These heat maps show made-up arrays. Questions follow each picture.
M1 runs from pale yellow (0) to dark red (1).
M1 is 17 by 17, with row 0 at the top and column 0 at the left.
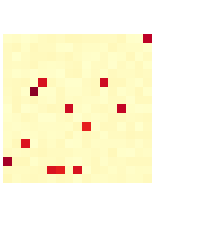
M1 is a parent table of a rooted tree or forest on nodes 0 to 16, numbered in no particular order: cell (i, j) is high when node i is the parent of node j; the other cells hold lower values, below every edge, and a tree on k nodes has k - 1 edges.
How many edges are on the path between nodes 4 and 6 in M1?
3
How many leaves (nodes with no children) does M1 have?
9
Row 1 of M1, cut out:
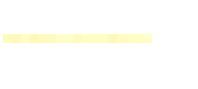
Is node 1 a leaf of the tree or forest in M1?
yes
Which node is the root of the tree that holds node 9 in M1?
10
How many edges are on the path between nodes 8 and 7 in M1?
1
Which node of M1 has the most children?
15
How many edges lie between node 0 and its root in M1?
1
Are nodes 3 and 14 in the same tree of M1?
no
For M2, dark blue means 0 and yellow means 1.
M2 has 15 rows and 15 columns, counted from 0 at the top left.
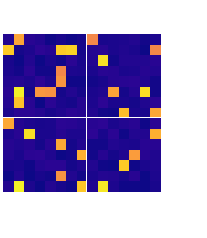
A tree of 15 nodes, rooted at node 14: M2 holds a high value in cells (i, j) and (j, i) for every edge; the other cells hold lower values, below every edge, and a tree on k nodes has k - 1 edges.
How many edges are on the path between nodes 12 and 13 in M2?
6
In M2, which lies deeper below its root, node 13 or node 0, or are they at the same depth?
node 13
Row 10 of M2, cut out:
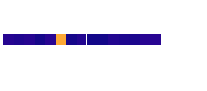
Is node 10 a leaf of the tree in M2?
yes
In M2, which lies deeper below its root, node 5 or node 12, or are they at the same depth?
node 12
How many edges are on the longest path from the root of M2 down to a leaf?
3
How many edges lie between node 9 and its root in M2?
1
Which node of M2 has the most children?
5
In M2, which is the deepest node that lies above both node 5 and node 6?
1
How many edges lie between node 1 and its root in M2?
1
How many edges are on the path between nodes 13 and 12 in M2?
6
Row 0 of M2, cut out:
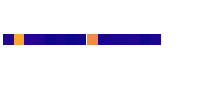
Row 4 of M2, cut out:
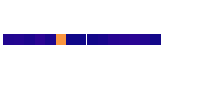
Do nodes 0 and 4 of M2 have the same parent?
no
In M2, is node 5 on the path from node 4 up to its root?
yes
